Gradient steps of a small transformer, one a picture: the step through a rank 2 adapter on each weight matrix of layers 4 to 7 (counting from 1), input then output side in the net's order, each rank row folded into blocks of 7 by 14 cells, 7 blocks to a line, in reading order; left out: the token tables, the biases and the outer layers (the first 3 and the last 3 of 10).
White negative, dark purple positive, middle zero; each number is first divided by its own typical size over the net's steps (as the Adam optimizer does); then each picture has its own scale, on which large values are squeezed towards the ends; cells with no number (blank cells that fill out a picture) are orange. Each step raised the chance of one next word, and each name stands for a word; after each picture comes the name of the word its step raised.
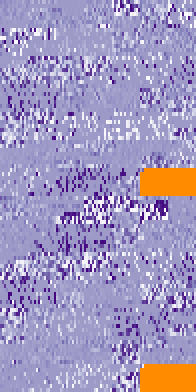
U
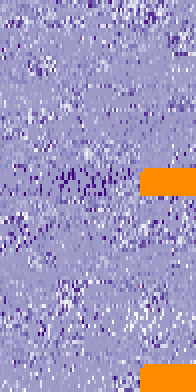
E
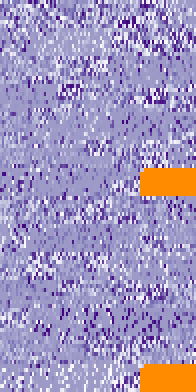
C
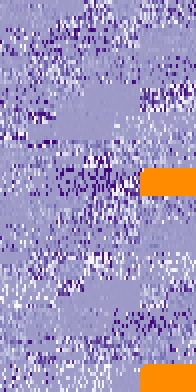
C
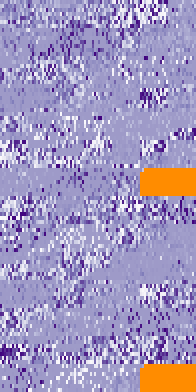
U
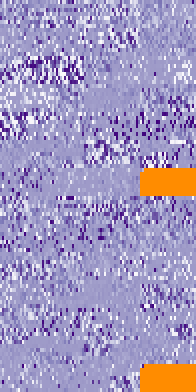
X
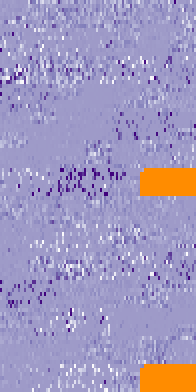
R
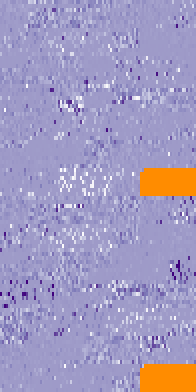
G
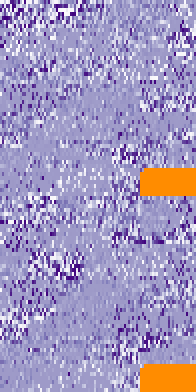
C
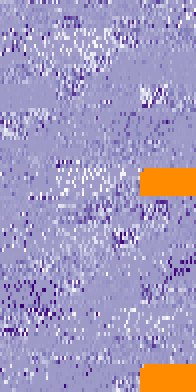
G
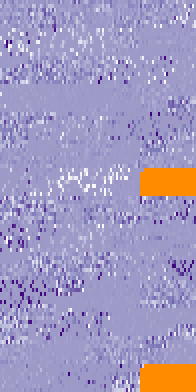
G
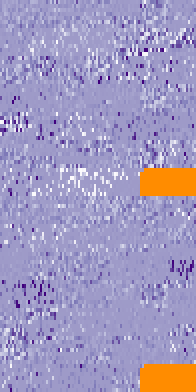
G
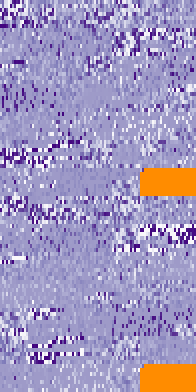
U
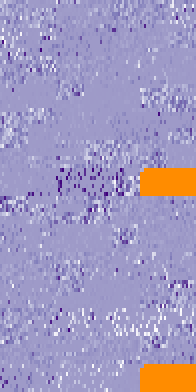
E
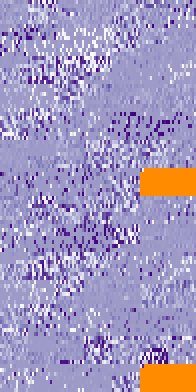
X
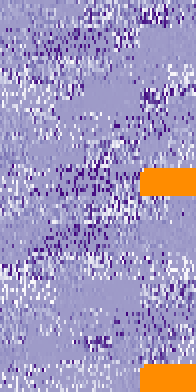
X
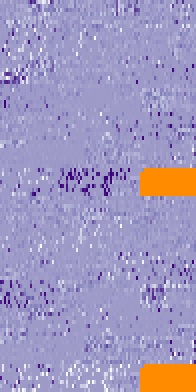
R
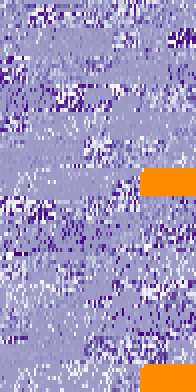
U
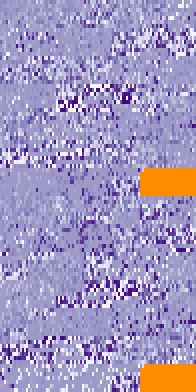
U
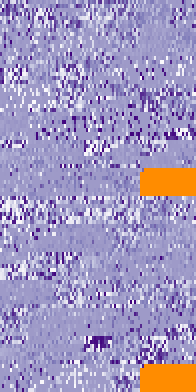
X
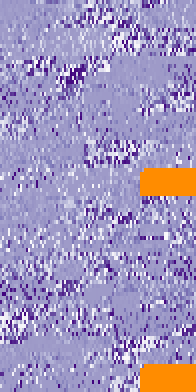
C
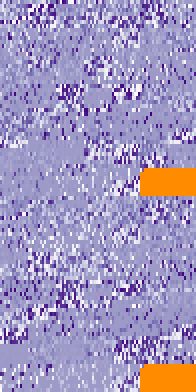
C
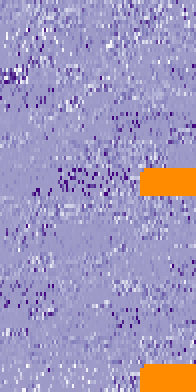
R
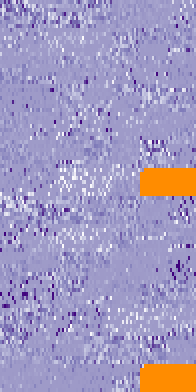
G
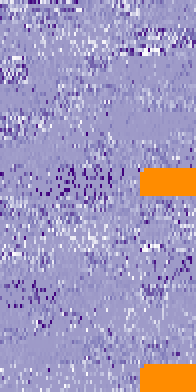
R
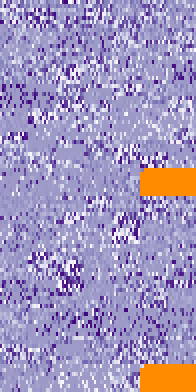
C
